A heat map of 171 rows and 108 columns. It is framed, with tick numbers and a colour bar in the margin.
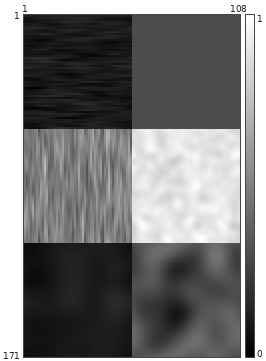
It is made of 3 by 2 panels. Panel 1,1: very low, streaked across, faint in contrast. Panel 1,2: low, flat. Panel 2,1: middling, streaked downward. Panel 2,2: very high, blotchy, faint in contrast. Panel 3,1: very low, smooth, faint in contrast. Panel 3,2: low, smooth.
